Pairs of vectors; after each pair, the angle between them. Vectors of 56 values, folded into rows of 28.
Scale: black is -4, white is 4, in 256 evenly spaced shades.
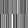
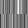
partly aligned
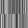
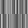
partly aligned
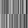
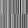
partly aligned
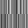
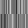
nearly parallel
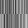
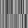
orthogonal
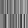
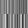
nearly opposite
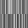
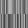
nearly parallel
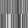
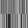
nearly opposite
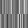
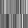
partly aligned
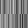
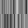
partly opposed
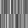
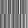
orthogonal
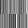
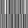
orthogonal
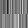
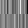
partly aligned
